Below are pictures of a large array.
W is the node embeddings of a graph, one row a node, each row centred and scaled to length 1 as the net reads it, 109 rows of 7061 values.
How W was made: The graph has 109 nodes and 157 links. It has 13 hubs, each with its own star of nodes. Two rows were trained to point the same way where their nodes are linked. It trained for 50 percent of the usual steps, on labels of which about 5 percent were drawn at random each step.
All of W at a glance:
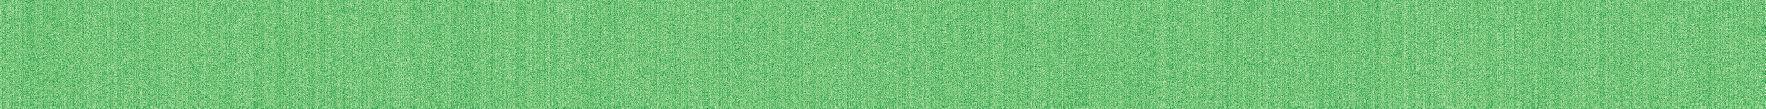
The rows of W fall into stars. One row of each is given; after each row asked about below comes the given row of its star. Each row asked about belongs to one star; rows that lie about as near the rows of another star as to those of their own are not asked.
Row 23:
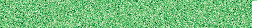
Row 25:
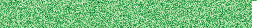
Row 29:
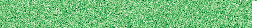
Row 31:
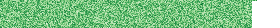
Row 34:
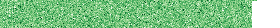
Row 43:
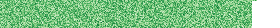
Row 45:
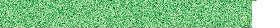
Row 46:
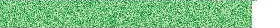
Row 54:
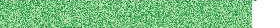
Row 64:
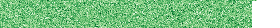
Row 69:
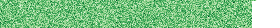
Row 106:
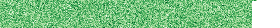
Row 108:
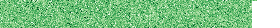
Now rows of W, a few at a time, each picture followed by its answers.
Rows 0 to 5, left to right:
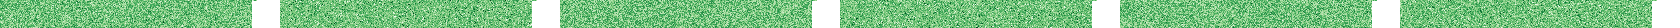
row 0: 69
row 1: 106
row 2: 46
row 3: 64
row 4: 43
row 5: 64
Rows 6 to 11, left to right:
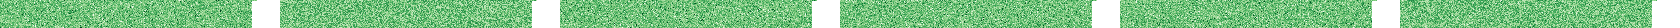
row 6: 43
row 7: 106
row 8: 106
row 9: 106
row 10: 23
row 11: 29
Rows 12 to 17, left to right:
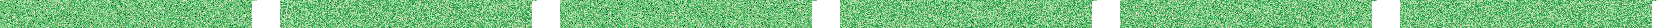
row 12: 23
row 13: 106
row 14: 54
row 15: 64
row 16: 23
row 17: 64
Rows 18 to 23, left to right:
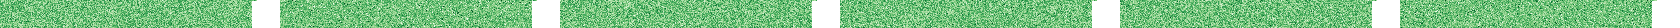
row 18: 25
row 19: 25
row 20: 31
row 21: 29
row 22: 64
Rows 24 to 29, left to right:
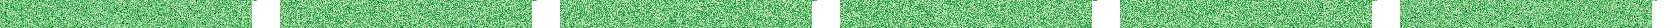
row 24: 54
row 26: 43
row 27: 54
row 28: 45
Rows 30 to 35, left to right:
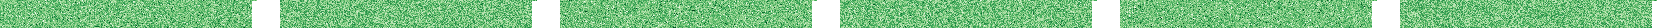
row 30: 64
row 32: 29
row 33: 69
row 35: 54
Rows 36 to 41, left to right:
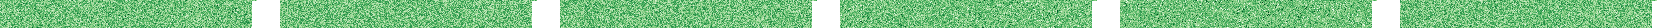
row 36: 64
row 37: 34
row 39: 46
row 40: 106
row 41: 69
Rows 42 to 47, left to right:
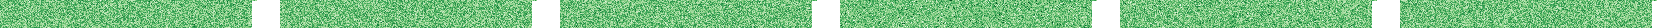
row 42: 29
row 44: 31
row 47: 69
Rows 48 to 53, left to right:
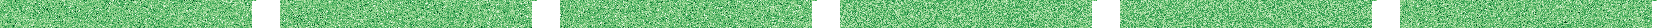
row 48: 25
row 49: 34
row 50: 29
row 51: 108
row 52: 64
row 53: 106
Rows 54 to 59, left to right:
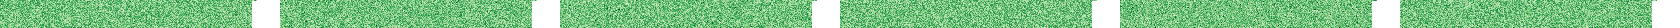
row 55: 54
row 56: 34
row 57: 23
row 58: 43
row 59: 34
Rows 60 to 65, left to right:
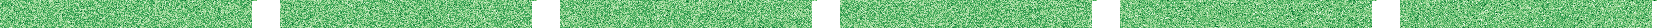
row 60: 46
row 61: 34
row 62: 31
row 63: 43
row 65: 29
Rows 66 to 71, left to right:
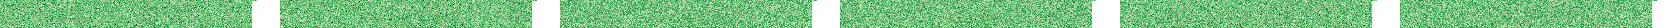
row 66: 64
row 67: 29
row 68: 29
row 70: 23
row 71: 54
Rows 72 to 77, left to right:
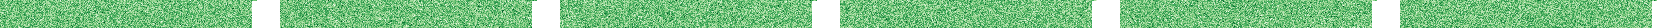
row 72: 31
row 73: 54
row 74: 31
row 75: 46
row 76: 23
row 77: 29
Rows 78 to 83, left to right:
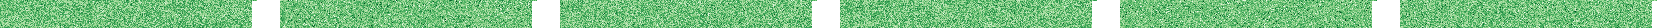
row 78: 43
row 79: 69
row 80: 31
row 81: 43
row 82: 25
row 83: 31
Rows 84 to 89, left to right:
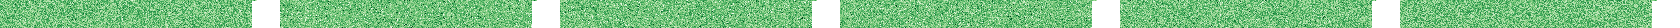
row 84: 45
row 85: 43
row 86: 54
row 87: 64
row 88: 45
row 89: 108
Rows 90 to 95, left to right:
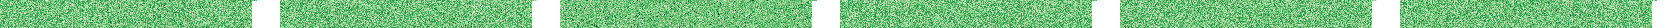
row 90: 69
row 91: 31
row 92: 34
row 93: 31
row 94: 108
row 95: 34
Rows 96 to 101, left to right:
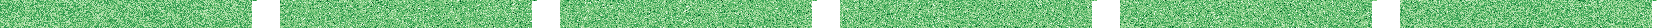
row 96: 43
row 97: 43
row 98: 108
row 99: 34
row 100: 23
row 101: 25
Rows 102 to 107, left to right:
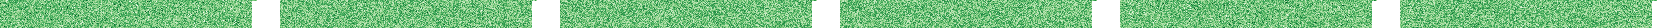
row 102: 25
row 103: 45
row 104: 45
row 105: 25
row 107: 108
